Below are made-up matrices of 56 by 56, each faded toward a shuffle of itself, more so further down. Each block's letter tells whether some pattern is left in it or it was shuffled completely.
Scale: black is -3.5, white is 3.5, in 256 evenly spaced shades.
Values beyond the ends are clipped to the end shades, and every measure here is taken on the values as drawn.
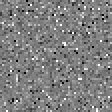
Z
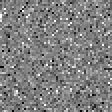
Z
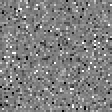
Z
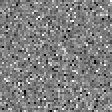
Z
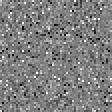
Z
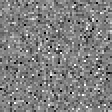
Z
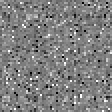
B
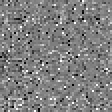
B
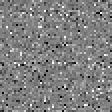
B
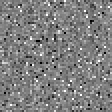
Z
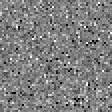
Z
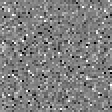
B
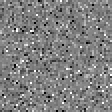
Z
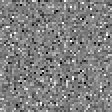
Z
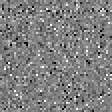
B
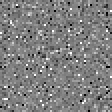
B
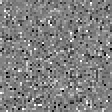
B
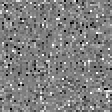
B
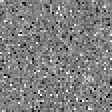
Z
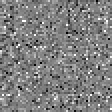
B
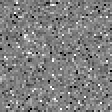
Z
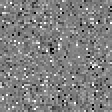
B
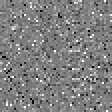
B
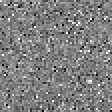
B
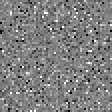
Z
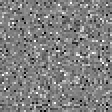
B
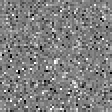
B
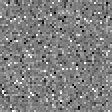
B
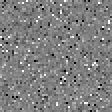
Z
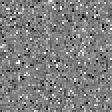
Z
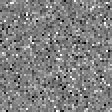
Z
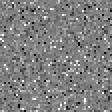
B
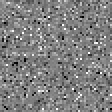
B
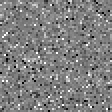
Z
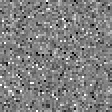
B
